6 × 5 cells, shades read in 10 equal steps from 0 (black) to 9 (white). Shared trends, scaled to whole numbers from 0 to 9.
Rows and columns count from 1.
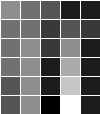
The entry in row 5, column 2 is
5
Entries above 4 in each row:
1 0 2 2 2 2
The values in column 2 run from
4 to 5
